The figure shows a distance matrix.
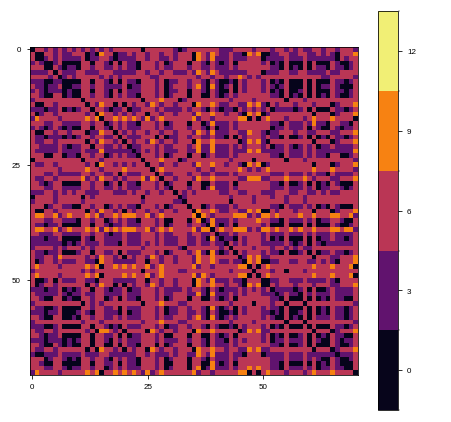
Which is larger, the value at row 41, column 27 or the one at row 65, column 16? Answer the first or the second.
the second
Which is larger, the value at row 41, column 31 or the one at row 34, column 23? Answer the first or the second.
the first
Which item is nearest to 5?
50
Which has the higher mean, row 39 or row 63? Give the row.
39
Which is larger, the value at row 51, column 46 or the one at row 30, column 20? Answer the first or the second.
the second
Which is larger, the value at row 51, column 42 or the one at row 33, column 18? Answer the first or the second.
the second
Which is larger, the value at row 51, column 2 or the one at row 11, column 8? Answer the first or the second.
the second
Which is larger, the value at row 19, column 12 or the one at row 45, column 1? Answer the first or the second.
the first
